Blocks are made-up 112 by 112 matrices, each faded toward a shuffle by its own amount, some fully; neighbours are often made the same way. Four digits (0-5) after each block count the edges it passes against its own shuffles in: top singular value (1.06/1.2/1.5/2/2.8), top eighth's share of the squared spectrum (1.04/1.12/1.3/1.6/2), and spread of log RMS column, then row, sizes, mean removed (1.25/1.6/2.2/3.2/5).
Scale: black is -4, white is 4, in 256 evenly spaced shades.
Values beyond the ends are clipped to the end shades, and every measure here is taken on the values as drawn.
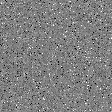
2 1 0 0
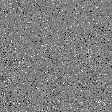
3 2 1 1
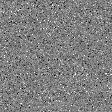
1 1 0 1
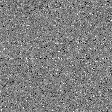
1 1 0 2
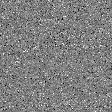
0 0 0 1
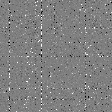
3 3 2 2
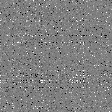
2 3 2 2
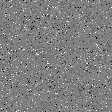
0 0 0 0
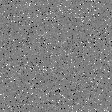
0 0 0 0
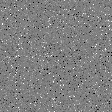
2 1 1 0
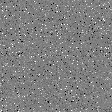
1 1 0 1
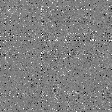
2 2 2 2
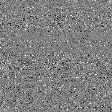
1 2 0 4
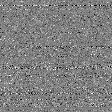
2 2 0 3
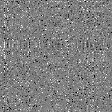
4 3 2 1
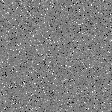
1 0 0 0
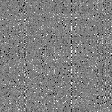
4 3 2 1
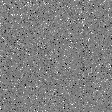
2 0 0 0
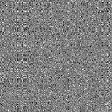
5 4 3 2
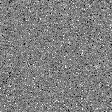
3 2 0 0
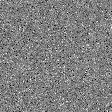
0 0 0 0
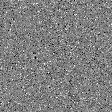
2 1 0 0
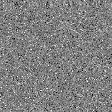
3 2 0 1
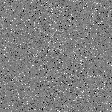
2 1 0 0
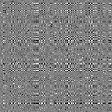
5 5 4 4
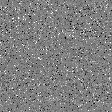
3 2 0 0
